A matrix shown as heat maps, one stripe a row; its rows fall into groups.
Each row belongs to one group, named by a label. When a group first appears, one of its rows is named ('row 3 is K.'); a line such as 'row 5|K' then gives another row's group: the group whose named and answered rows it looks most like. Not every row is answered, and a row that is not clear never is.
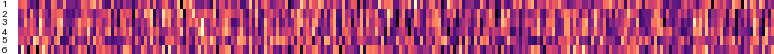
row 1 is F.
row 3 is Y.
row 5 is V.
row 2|Y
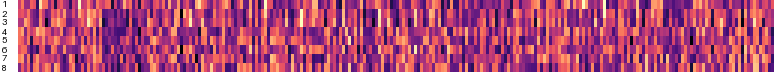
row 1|Y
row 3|F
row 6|F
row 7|V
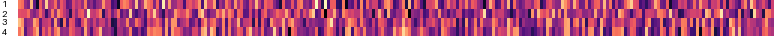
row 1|Y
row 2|F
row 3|V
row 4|V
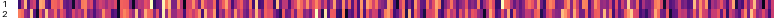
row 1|Y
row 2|Y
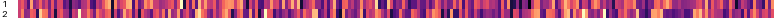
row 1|Y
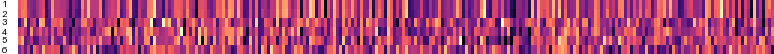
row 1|F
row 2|F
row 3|Y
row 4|Y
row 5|F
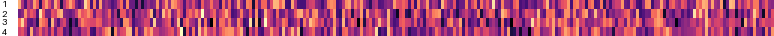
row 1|V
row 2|Y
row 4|Y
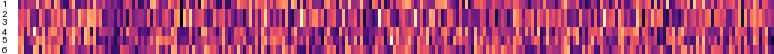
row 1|V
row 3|F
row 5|V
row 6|V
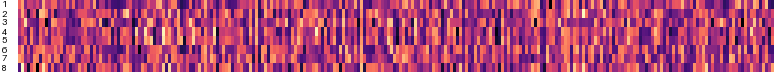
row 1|V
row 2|Y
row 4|Y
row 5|Y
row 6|V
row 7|V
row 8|Y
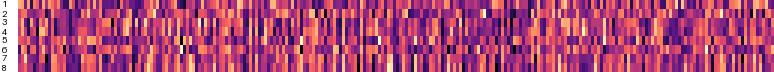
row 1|V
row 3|Y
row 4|Y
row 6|Y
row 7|F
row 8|F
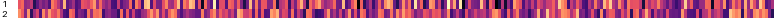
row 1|F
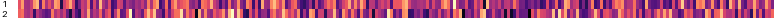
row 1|V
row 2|F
